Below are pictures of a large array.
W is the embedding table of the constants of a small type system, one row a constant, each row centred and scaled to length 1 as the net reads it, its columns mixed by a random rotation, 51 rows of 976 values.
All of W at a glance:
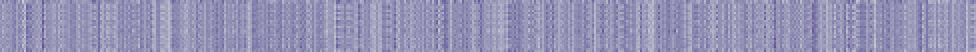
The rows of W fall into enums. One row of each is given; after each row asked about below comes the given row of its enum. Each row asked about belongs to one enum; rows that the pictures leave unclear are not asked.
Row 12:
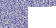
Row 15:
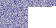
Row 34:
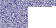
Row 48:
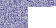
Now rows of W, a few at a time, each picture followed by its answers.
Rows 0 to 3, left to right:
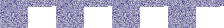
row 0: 34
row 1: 34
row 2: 34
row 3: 15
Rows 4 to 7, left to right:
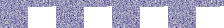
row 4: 12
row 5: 48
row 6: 12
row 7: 12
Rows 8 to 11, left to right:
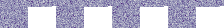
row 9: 15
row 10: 34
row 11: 48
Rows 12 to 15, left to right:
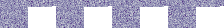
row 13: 12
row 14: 48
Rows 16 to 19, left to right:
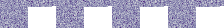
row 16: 12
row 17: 48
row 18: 12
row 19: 12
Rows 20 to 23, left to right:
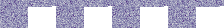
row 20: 34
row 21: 15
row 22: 15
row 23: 48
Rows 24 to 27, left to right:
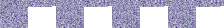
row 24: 34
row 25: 12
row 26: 12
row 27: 12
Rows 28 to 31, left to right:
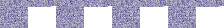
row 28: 48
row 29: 15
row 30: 48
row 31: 48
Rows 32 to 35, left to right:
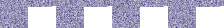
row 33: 48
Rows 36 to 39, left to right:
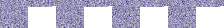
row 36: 12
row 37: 12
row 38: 15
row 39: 15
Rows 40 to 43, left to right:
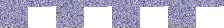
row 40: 12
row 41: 34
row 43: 15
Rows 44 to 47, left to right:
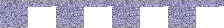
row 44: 34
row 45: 15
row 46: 15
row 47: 15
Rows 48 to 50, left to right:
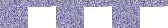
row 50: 12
